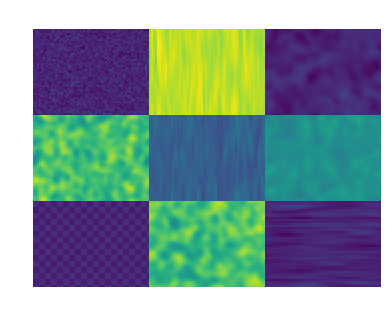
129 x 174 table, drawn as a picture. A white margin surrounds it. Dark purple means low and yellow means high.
The table splits into 3 rows of 3 panels. Panel 1,1: very low, fine-grained, faint in contrast. Panel 1,2: very high, streaked downward, faint in contrast. Panel 1,3: very low, blotchy, faint in contrast. Panel 2,1: high, blotchy. Panel 2,2: low, streaked downward, faint in contrast. Panel 2,3: middling, blotchy, faint in contrast. Panel 3,1: very low, checkered, faint in contrast. Panel 3,2: high, blotchy. Panel 3,3: very low, streaked across, faint in contrast.
